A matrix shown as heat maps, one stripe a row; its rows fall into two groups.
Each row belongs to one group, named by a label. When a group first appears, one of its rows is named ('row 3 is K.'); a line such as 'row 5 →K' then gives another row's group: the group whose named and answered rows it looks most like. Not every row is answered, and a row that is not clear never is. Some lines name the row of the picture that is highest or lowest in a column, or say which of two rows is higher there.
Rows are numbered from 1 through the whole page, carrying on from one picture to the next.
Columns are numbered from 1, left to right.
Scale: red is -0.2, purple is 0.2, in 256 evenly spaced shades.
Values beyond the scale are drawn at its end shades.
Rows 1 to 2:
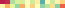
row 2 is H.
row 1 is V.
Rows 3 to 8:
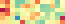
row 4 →H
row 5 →V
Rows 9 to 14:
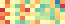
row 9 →H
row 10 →H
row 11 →V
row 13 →V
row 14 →H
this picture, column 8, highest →11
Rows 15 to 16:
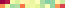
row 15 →V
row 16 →V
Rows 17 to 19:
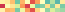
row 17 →H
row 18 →V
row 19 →H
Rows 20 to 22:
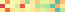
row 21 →V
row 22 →H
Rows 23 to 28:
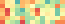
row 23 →H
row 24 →V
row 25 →H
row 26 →H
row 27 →V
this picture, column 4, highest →23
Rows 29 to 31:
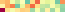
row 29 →H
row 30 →H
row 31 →V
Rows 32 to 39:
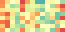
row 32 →V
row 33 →V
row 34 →V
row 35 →H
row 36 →H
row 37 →V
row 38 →H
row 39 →V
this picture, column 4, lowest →32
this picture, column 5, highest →38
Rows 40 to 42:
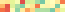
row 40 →V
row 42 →V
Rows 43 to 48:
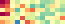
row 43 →V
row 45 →H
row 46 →V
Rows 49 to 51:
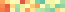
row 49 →V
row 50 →H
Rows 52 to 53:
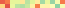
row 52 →V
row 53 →H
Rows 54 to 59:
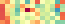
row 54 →H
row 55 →V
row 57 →H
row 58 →V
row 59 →H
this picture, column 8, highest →55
